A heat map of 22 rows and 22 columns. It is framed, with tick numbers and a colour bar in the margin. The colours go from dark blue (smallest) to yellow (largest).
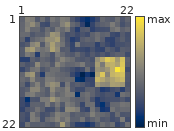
Grain: blotchy. Odd rows or columns: none. Odd patch: higher, in the middle right. Slope: none. Average level on the scale: 40%. Roughest part: middle right.
